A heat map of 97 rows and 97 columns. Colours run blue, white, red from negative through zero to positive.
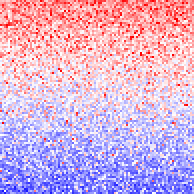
Slope: up to the top. Stripes: none. Average level on the scale: 50%. Odd rows or columns: none.
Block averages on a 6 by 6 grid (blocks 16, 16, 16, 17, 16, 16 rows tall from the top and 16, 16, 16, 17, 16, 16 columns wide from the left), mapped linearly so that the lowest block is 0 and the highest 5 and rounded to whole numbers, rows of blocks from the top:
5 5 5 5 5 5 | 4 4 4 4 4 4 | 3 3 3 3 3 3 | 2 2 2 2 2 2 | 1 1 1 1 1 1 | 0 0 0 0 0 0
